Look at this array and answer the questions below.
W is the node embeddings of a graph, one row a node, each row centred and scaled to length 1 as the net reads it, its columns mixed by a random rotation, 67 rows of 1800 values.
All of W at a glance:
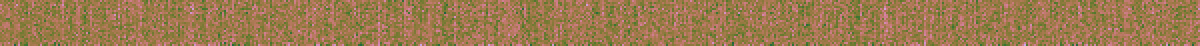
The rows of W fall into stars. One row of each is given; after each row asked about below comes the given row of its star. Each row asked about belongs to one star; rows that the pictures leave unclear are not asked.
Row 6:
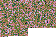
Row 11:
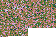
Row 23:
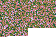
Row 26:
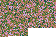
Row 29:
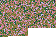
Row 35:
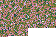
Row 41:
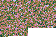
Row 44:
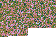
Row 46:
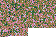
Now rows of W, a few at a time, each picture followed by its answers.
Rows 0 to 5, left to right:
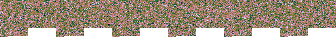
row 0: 6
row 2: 6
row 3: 26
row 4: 29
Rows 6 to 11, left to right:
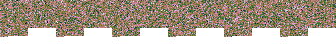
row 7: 11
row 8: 6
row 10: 23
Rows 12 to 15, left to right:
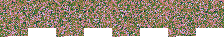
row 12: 29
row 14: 46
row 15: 44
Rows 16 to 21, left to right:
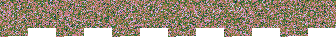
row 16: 29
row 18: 29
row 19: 11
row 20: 11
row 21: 46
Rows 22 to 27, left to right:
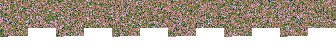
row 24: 35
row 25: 23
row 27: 44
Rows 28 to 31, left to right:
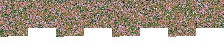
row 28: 35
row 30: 11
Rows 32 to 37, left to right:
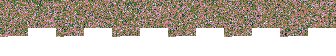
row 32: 6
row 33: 23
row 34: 46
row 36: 23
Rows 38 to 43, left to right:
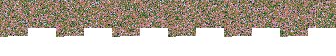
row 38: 44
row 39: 23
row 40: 44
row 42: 41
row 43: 23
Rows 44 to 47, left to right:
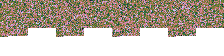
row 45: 6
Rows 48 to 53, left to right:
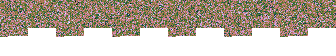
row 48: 44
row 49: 23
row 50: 6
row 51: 46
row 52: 29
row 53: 44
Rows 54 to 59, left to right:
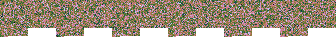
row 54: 29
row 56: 26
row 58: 11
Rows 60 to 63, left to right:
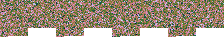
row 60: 26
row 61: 35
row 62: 44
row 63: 35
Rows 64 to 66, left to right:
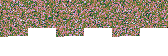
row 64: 41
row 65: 41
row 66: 41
